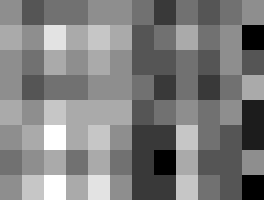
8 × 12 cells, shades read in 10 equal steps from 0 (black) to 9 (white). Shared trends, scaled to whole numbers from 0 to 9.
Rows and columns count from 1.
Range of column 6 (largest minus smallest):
2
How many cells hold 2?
8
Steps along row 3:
down up down up down down same up down up down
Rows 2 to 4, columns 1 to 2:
6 5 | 5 4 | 5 3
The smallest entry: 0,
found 3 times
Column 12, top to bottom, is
5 0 3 6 1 1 5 0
